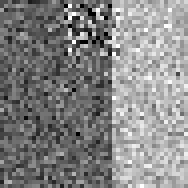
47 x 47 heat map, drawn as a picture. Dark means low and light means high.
An odd patch, rougher than its surroundings, sits in the top middle. Values change most from cell to cell in the top middle. No regular stripes run through it. A vertical seam about 60% of the way across splits the table, and the right part is higher.
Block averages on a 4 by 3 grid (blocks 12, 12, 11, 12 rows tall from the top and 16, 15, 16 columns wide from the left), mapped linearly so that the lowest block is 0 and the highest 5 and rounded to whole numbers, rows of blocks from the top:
0 2 5 | 0 1 5 | 0 1 5 | 0 1 5
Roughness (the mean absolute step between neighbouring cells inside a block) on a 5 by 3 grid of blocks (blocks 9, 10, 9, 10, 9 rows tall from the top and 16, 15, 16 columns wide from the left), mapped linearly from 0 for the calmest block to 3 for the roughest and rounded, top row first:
0 3 0
0 2 0
0 0 0
0 0 0
0 0 0
